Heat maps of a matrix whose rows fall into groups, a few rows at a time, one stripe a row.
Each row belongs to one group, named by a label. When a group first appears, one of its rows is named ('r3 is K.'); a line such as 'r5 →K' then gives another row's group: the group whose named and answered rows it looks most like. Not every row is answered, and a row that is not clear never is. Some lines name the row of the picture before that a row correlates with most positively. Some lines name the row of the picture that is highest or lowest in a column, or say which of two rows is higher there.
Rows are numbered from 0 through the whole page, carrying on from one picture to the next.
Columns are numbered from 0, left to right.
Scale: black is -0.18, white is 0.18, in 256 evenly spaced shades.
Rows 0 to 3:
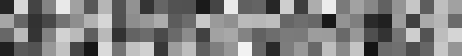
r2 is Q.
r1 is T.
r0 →Q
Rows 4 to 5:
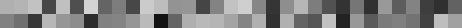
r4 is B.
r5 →Q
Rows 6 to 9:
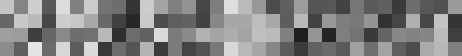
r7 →B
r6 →B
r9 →B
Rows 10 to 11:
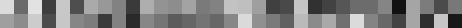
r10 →B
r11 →B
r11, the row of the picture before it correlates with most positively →7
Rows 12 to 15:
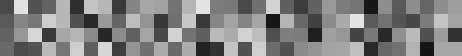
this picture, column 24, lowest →12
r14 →B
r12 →T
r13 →Q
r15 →Q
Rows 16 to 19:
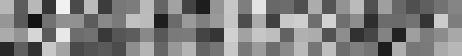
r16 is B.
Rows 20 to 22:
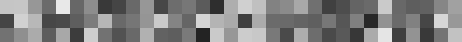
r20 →B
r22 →B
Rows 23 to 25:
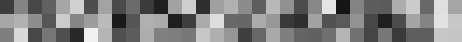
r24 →T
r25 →T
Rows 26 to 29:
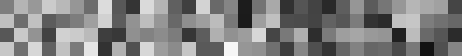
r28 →B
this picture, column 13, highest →29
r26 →T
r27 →T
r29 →B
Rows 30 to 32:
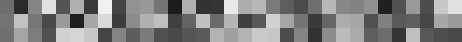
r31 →T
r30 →Q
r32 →B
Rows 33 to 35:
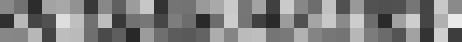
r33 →Q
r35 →B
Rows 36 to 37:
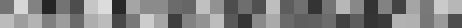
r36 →T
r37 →T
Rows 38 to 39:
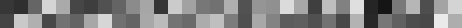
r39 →T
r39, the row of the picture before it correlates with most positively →36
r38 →Q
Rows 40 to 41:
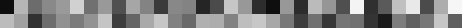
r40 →Q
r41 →T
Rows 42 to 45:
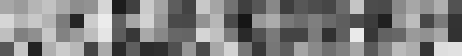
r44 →T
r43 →T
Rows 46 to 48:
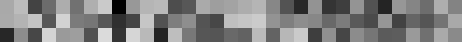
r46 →T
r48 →Q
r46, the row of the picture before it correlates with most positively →42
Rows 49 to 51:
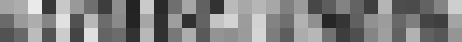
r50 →B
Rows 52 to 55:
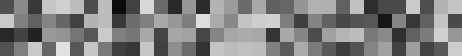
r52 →Q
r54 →Q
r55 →B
